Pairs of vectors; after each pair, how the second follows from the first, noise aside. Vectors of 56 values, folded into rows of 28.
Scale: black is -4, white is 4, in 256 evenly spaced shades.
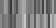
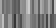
wrapped around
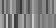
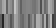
wrapped around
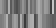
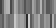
wrapped around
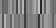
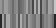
wrapped around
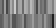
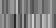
wrapped around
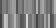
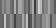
wrapped around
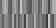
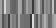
wrapped around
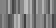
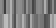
wrapped around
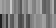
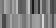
wrapped around
